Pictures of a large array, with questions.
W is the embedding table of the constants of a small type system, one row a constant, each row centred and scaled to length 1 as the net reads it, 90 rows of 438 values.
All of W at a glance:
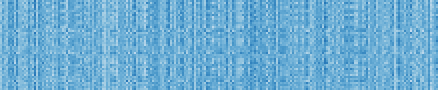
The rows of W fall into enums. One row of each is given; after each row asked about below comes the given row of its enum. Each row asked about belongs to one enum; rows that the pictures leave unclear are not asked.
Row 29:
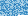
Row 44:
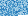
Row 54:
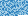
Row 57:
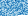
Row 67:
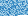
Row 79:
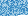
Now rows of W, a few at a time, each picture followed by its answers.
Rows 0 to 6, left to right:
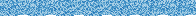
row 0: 67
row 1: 79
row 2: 54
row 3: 54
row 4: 67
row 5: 79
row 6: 79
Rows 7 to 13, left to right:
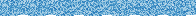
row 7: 79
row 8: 79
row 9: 54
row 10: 54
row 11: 29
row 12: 67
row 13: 44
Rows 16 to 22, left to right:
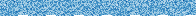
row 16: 44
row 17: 54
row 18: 54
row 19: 67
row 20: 44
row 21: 79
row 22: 57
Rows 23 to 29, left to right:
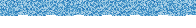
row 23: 44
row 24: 54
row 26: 54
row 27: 54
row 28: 44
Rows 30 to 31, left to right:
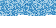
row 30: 29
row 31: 29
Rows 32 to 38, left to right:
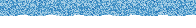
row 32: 67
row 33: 79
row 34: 29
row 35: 67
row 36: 29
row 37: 44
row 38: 67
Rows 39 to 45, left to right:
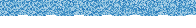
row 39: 54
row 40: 54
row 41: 44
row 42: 54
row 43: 79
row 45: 79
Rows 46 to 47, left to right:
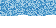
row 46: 29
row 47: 67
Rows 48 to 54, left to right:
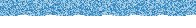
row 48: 67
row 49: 29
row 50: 29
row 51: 44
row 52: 29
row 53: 29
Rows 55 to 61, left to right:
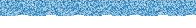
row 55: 57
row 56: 44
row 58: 54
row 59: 67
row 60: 44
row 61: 67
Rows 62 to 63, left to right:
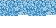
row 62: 44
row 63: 44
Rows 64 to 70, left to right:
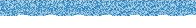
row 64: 29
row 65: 79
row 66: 79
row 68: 54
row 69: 54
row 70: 79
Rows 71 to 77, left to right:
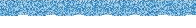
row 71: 44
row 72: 54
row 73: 79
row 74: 79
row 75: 79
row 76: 54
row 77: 29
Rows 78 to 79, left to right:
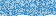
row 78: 29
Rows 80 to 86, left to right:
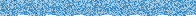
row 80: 29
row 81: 29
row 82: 67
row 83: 79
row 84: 67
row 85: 29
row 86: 54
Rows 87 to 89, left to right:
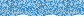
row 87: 79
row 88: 67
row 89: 79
